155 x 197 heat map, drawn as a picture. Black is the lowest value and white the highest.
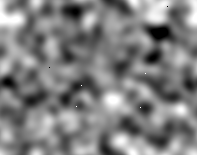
Slope: none. Histogram: bell-shaped. Average level on the scale: 50%. Lone odd cells: 6, 4 higher and 2 lower than their neighbours.
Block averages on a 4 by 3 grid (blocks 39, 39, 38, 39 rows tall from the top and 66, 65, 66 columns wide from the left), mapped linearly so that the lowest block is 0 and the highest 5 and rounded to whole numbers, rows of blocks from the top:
515
412
042
443
